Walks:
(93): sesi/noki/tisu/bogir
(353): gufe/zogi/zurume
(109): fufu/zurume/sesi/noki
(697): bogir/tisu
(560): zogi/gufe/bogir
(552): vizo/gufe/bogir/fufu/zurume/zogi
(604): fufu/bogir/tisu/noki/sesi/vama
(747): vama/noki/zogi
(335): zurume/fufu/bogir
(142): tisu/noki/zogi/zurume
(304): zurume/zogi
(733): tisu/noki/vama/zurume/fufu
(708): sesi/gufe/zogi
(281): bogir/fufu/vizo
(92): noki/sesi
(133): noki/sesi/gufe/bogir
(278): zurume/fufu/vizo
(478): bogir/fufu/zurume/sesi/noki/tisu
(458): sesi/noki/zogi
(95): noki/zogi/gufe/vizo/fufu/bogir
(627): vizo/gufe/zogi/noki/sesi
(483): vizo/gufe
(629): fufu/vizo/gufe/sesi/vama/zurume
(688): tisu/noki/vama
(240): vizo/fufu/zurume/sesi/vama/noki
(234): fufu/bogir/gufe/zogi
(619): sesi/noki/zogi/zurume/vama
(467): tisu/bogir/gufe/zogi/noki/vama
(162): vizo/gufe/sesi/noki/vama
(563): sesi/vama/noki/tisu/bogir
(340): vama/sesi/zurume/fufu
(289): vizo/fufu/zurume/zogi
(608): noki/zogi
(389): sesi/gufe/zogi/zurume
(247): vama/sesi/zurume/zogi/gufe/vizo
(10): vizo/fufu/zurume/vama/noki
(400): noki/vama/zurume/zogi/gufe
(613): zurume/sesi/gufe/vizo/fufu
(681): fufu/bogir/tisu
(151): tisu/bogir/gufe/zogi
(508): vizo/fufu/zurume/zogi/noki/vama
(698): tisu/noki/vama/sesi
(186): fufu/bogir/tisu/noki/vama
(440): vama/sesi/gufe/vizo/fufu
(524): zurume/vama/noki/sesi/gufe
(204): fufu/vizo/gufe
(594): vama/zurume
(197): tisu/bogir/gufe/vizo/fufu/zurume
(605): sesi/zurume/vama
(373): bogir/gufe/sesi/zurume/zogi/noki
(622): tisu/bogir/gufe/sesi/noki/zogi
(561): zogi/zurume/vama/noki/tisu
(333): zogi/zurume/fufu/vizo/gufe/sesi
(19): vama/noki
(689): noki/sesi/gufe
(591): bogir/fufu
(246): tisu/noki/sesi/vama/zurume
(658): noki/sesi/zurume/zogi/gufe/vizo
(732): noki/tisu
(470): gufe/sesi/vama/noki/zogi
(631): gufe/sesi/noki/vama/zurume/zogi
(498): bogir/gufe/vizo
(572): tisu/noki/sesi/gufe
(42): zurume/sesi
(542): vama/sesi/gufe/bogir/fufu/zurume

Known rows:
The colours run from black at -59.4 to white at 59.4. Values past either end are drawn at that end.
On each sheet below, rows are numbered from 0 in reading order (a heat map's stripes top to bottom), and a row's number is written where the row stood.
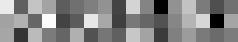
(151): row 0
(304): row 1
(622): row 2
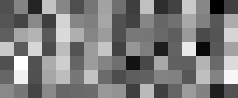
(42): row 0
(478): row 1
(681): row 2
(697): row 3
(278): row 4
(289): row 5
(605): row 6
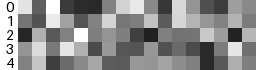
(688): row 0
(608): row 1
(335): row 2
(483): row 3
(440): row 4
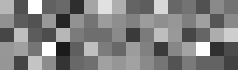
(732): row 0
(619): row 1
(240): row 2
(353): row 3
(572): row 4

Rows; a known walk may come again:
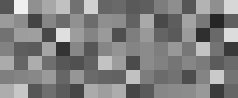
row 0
(289)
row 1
(605)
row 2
(681)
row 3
(631)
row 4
(246)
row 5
(627)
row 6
(594)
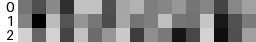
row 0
(604)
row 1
(93)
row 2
(697)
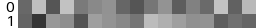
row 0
(333)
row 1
(458)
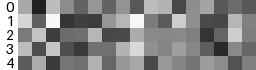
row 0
(622)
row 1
(688)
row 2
(440)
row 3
(698)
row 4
(340)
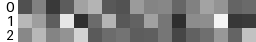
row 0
(542)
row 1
(353)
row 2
(197)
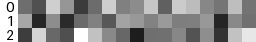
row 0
(608)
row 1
(563)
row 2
(281)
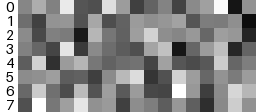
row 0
(304)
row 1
(689)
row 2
(470)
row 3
(389)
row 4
(613)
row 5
(733)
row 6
(10)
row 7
(204)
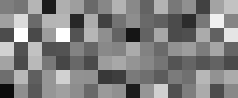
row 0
(186)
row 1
(483)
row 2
(278)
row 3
(467)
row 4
(572)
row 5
(552)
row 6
(109)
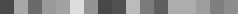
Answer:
(234)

